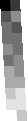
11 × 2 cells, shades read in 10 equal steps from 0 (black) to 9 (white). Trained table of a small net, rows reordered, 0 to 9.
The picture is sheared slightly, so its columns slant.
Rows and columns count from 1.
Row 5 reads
5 4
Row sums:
2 8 7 8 9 9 11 12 15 16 16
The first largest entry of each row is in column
2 2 1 1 1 2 1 1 2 1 1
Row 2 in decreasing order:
5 3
